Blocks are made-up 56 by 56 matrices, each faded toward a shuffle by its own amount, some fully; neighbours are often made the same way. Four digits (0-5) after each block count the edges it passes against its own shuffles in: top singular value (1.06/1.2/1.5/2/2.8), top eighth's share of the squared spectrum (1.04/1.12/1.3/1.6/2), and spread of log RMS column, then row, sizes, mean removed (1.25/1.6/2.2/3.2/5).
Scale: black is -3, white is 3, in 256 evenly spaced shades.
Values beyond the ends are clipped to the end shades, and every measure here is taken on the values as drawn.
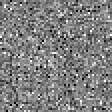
3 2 0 1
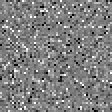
2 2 0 0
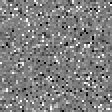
1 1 0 0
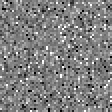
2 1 0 0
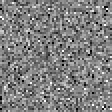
0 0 0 0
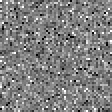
2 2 0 0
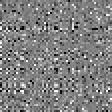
4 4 2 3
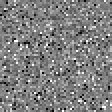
2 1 0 0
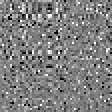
4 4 2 2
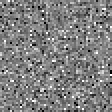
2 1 0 0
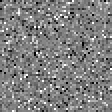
1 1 0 0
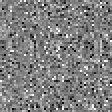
3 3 1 1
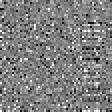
4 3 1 2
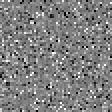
0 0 0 0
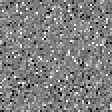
2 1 0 0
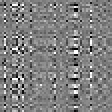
5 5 4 3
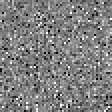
2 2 0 0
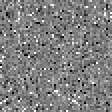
2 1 0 0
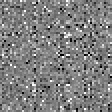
3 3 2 1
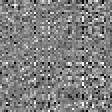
4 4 3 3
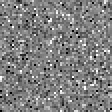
2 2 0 0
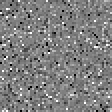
0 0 0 0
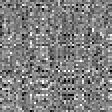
4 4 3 3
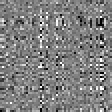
4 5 3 3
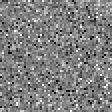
0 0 0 0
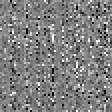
2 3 4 0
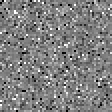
0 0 0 0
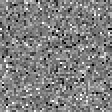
1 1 1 0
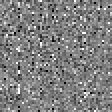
1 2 2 0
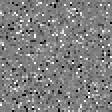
0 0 0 0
